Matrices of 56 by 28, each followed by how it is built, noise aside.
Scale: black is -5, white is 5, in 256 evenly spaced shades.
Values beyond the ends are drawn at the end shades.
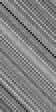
Toeplitz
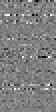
uneven rows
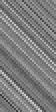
Toeplitz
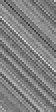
Toeplitz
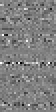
uneven rows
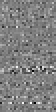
uneven rows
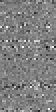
uneven rows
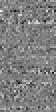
uneven rows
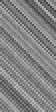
Toeplitz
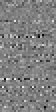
uneven rows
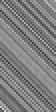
Toeplitz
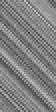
Toeplitz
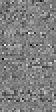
uneven rows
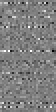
uneven rows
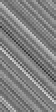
Toeplitz
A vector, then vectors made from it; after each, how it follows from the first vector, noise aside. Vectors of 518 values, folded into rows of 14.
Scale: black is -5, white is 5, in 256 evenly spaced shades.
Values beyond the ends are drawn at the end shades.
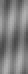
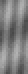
reversed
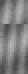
wrapped around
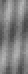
reversed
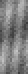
reversed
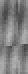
wrapped around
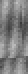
wrapped around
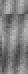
wrapped around
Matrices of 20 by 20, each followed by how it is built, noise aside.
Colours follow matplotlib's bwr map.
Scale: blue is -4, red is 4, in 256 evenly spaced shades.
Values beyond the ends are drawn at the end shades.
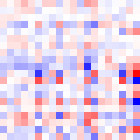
low rank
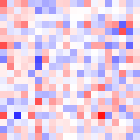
low rank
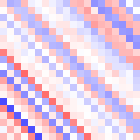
Toeplitz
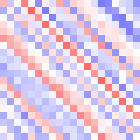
Toeplitz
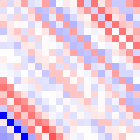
Toeplitz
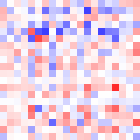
low rank
